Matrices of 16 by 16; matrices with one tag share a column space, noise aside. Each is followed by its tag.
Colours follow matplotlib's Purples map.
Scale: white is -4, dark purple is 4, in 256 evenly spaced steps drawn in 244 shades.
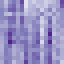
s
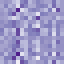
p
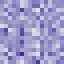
p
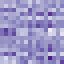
p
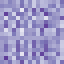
p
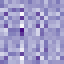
p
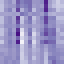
s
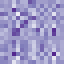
p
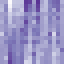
s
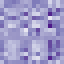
p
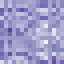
p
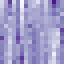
s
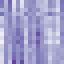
s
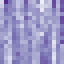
s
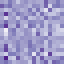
p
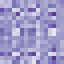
p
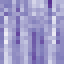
s
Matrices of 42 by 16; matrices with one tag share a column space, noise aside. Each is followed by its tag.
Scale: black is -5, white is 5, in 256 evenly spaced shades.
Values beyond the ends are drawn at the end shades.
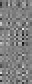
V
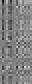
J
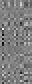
V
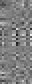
V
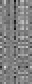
J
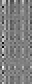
J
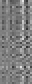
J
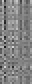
J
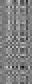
J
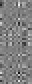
V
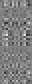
V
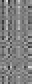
J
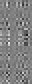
V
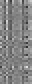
J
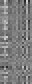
J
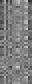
J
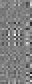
V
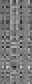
J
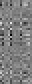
V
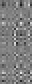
V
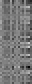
J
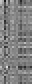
J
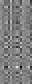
J
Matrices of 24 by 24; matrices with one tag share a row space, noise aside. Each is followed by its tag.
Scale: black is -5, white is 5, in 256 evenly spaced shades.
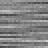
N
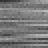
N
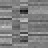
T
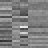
T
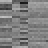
T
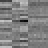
T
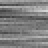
N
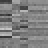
T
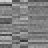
T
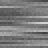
N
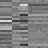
T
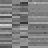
T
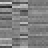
T
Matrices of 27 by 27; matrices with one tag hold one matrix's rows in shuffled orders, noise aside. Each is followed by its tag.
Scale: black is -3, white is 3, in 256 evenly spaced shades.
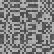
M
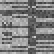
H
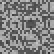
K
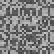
K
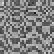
M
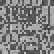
K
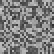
M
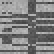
H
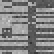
H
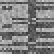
H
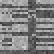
H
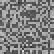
K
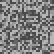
K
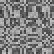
M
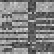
H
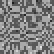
M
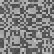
M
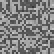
K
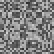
M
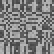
M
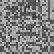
K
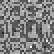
M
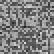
K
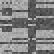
H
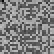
K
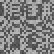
M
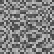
M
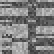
H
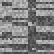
H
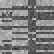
H
